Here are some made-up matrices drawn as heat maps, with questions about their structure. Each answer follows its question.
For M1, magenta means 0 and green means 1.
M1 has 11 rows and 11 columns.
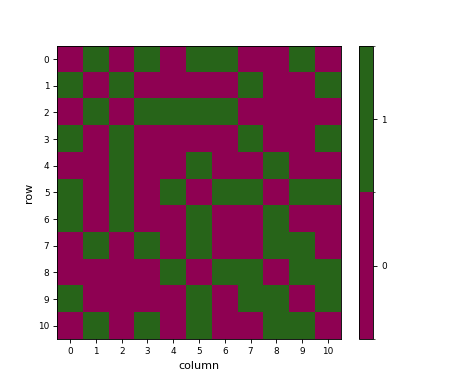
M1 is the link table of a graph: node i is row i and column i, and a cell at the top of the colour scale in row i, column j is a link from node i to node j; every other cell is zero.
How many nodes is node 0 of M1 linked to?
5
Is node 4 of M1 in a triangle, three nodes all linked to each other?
yes
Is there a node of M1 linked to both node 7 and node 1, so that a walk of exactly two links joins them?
no
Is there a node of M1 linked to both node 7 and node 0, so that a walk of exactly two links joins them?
yes
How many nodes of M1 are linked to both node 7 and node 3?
0
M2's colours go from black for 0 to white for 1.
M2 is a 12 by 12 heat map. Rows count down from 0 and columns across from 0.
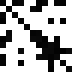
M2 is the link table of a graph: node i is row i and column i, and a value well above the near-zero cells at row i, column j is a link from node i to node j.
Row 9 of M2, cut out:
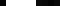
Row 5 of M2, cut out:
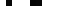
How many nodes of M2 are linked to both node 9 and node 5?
5
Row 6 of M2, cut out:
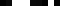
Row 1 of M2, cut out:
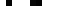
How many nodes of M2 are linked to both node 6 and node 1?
6
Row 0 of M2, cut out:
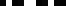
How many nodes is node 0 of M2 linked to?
5
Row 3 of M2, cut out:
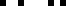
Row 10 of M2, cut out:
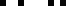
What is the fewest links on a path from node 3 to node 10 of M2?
2
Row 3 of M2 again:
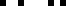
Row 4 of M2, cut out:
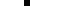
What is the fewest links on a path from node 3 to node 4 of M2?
1
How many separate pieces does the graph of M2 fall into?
1
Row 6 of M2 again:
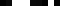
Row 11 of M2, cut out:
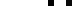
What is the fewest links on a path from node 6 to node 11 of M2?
1
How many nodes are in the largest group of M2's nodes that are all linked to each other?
6
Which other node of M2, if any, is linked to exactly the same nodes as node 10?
node 3
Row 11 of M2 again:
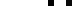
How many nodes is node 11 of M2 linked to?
10
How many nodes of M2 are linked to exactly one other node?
0
